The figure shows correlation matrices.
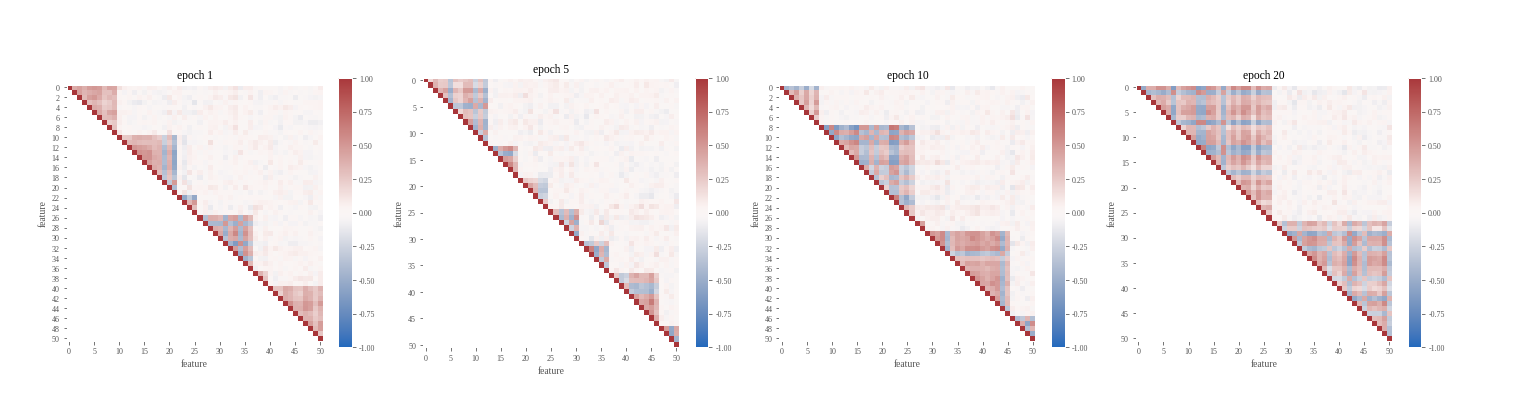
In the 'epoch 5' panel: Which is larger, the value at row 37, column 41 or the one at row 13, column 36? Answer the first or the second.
the first
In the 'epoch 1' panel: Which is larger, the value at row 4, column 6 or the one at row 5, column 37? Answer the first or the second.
the first
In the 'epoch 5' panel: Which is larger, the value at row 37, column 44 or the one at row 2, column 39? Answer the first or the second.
the first
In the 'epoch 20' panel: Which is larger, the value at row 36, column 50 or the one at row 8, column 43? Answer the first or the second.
the second
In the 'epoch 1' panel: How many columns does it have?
51
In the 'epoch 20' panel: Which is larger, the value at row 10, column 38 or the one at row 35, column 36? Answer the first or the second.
the second
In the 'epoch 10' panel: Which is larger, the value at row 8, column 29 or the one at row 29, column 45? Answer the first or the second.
the second
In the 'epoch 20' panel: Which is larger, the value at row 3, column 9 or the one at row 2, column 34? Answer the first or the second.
the first
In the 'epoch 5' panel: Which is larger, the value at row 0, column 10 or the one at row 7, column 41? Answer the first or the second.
the second
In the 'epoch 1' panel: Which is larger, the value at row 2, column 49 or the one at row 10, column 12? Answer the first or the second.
the second
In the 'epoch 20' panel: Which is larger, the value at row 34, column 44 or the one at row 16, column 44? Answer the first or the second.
the first
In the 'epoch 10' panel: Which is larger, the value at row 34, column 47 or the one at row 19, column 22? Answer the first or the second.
the second
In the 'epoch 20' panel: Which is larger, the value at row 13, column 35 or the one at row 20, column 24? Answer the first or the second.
the second
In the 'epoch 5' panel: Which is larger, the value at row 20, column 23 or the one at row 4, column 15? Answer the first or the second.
the second
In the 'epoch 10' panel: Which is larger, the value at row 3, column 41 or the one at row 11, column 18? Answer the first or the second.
the second
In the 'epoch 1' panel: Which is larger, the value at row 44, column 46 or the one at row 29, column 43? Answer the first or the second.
the first
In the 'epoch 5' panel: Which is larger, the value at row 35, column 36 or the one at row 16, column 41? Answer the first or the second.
the second
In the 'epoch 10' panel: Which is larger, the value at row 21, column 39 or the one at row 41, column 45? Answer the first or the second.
the second
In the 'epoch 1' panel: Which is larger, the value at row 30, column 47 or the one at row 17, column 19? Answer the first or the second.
the first
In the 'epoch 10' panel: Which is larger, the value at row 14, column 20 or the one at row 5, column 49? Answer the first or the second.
the first
